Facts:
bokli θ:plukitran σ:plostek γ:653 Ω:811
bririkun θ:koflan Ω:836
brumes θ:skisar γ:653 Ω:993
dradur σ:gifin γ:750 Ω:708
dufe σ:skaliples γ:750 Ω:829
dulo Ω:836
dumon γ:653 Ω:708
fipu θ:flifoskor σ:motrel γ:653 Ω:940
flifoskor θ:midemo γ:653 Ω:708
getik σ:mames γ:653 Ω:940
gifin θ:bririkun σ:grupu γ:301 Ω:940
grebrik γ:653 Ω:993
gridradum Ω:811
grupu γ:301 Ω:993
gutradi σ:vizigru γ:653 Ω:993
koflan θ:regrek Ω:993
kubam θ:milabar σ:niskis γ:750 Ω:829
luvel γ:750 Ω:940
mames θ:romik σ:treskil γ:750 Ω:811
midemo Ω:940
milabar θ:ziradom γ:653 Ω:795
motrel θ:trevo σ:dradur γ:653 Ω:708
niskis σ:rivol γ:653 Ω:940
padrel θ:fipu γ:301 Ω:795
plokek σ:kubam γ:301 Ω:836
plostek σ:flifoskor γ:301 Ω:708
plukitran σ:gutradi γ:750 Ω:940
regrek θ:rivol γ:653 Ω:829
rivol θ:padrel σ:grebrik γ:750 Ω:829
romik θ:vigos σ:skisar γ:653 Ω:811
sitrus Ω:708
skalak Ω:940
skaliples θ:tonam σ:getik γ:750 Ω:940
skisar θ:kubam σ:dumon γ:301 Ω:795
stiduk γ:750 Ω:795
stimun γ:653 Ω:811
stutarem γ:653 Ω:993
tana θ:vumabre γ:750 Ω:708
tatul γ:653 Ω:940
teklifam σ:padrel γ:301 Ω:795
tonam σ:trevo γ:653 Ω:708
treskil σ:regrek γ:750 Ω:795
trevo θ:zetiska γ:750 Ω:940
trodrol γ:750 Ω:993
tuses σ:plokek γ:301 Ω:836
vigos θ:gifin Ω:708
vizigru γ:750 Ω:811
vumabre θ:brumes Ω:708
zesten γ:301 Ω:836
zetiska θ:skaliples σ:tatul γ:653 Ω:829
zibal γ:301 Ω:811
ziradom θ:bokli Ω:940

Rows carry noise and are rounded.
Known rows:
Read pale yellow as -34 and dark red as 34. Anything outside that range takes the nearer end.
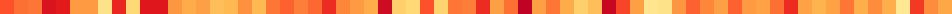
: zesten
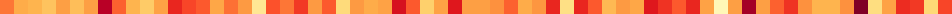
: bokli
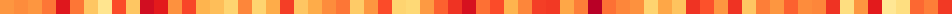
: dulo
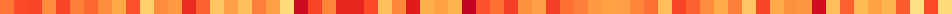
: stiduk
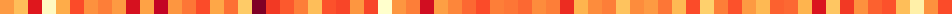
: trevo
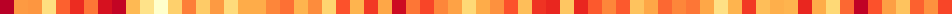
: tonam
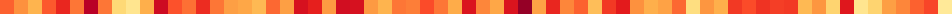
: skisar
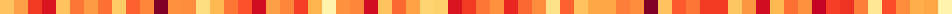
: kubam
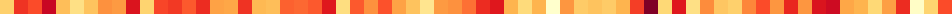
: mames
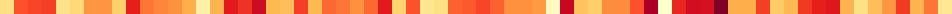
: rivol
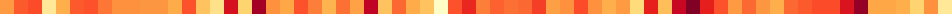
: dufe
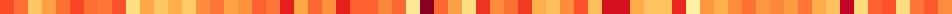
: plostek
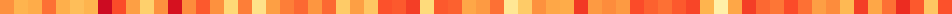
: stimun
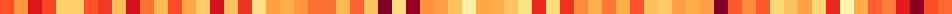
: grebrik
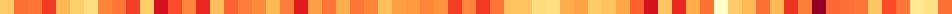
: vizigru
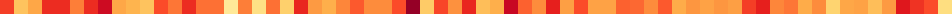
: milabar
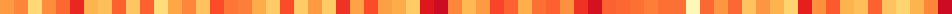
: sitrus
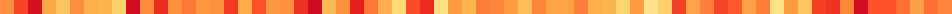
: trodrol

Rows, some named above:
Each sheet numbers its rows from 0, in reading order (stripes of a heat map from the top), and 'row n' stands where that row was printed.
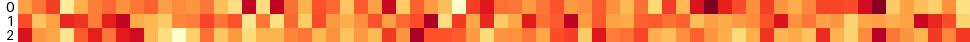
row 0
dufe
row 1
milabar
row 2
tonam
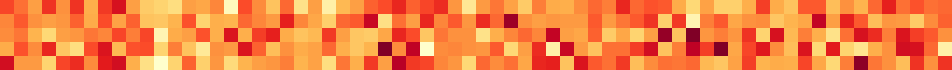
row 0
dumon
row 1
tana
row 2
fipu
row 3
regrek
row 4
tonam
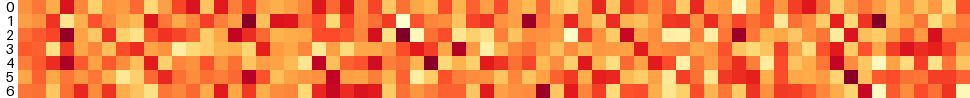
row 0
zibal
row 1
plukitran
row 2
grupu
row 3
flifoskor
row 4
treskil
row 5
koflan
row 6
padrel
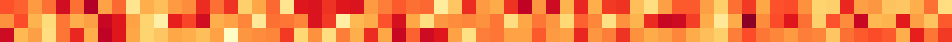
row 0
teklifam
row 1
romik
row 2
motrel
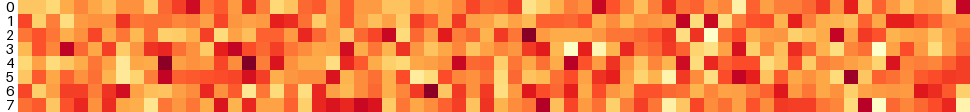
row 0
gridradum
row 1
tatul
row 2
tana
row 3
gifin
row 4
midemo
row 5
koflan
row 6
milabar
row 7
padrel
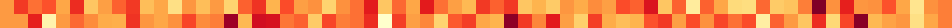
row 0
dradur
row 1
plukitran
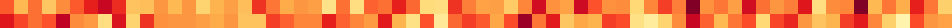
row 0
zetiska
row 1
tuses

